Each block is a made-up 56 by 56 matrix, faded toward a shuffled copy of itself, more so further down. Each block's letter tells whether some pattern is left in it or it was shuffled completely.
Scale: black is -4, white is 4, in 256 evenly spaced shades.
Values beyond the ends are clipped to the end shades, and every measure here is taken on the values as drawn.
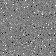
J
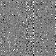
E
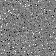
J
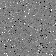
J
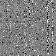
E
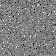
J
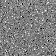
J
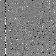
E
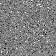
J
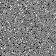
J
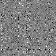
E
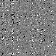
E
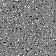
J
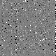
E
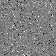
J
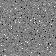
J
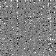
E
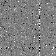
E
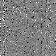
E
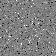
J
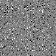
E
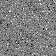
J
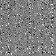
E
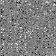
E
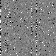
E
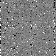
E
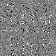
E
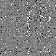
E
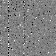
E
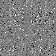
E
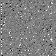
E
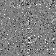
E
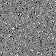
J
